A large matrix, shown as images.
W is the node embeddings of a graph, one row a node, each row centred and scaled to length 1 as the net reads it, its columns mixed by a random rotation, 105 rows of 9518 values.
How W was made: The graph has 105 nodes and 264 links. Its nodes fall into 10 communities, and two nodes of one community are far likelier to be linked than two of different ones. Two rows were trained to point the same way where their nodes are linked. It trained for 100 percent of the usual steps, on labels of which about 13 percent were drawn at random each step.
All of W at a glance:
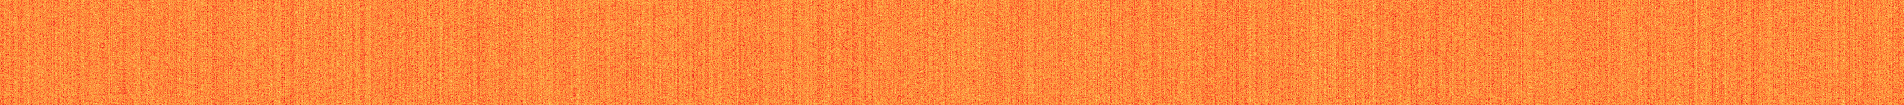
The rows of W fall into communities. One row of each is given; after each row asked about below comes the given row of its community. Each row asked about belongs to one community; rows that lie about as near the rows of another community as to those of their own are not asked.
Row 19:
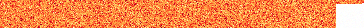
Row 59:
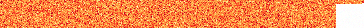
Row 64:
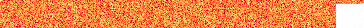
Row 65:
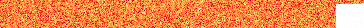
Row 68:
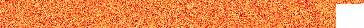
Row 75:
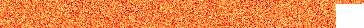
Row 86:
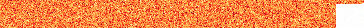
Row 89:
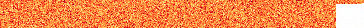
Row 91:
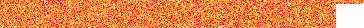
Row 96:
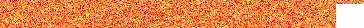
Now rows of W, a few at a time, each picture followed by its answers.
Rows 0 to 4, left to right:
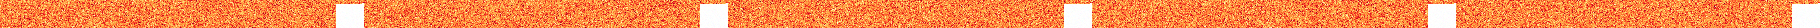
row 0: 64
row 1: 65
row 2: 64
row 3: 64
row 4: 75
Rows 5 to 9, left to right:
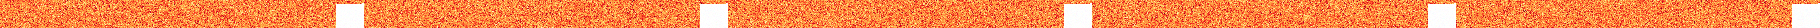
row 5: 86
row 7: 59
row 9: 89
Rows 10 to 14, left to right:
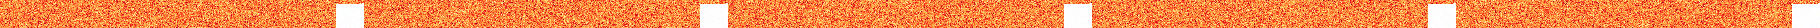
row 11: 68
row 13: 65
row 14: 59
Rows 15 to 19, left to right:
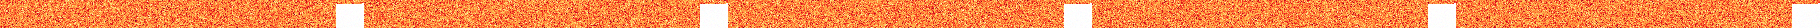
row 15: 68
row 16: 91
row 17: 89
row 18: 75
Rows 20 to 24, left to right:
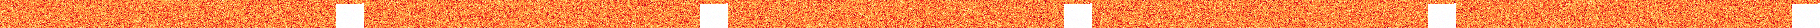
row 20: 89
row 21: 64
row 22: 75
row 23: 59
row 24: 64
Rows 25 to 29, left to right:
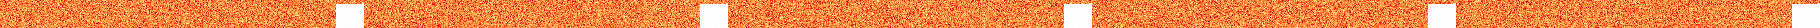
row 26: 75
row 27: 65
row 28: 86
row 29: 19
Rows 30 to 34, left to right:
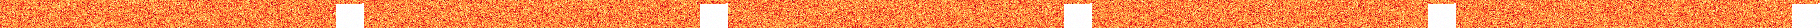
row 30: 64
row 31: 86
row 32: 89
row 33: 91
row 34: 59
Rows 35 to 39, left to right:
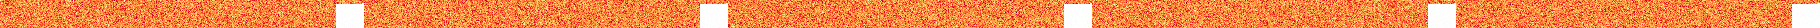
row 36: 68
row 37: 19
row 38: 86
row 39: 86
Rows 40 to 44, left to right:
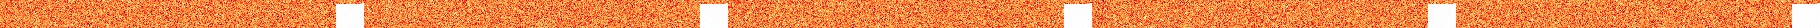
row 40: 89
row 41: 68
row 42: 68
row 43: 65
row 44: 64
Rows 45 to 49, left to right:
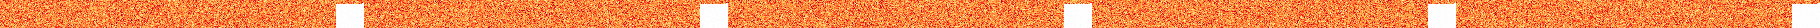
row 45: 91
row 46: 68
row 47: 65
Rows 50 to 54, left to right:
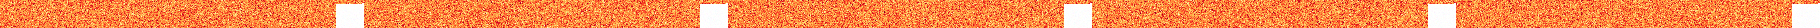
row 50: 75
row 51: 65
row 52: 19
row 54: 19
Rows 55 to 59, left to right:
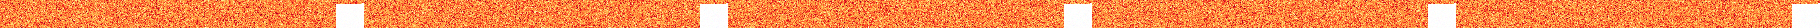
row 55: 86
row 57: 91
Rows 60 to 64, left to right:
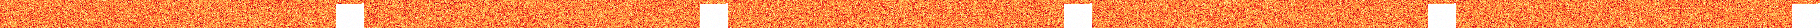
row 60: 65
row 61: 65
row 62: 68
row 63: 64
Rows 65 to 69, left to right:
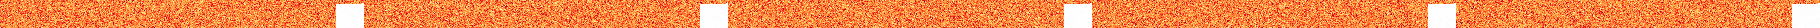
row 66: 86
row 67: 19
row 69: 89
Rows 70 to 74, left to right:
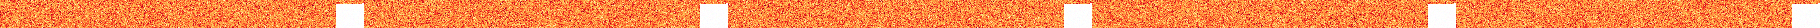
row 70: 96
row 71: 96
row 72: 19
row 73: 91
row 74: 89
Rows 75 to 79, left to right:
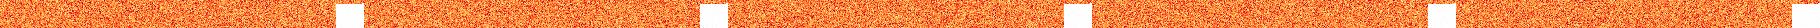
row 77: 91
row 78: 65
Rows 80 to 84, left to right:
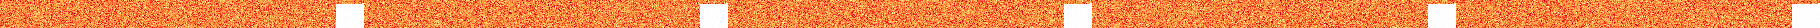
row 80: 96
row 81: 89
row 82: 89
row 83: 91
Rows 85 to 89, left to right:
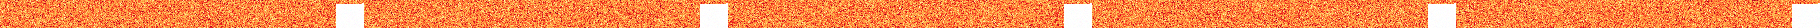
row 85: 89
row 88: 75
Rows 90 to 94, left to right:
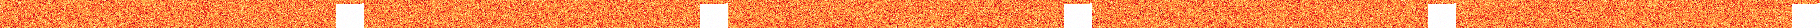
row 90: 89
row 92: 91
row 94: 65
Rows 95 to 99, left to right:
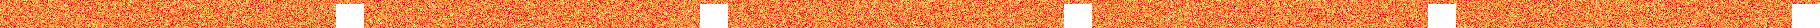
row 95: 75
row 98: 86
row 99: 86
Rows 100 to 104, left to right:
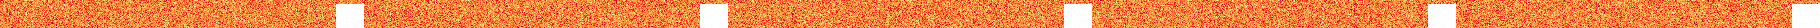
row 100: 75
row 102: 68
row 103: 59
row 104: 65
